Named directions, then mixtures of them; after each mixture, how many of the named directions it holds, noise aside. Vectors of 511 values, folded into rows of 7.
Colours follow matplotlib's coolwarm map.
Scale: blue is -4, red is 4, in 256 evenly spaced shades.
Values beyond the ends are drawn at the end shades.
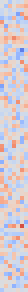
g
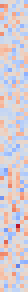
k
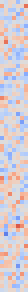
two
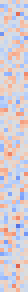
two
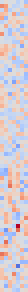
one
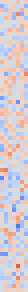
two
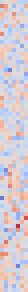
one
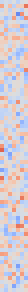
two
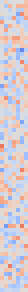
one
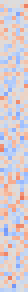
two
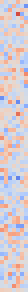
two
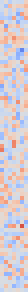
one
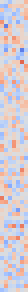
two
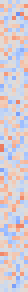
two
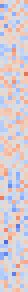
one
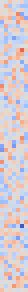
one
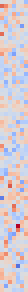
one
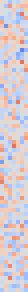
one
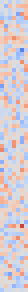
one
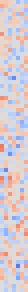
two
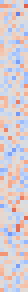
two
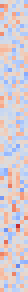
one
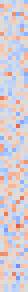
two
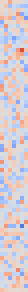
one
